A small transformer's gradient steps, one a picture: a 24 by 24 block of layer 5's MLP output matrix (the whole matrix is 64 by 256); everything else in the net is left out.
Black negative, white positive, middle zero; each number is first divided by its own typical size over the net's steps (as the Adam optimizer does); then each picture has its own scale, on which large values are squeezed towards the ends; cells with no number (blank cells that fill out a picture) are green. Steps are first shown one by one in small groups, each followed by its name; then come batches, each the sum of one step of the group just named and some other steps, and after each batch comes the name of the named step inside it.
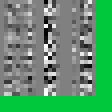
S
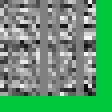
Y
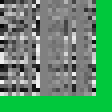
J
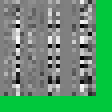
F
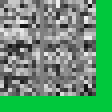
Y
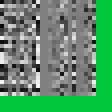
J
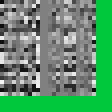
J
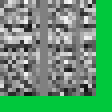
Y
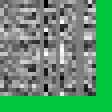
Y
